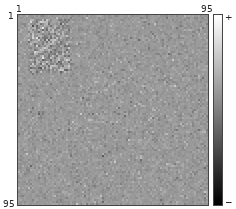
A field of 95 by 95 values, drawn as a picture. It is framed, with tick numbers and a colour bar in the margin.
Odd patch: rougher, in the top left. Odd rows or columns: none. Roughest part: top left. Histogram: heavy tails on both sides. Grain: fine. Mirror symmetry: none.
